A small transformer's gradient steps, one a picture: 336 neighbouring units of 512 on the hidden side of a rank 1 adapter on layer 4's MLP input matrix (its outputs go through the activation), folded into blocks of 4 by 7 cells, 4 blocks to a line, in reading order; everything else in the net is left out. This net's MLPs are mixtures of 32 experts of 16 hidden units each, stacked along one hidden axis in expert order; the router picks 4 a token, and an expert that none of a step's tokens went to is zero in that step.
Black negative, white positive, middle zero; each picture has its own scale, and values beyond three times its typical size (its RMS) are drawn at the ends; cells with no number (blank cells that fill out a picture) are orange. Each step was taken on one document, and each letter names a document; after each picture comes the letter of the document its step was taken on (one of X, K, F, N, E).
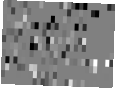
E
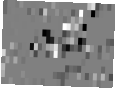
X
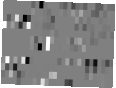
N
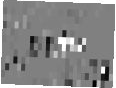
E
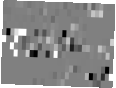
X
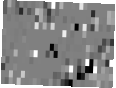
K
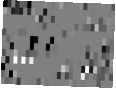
K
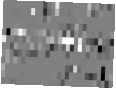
X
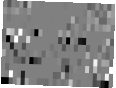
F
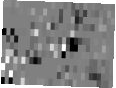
F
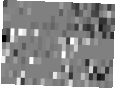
F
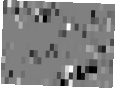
K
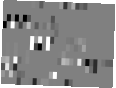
N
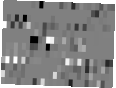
N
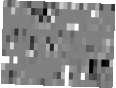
K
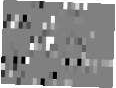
N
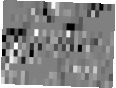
X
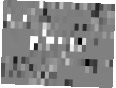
N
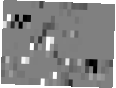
N
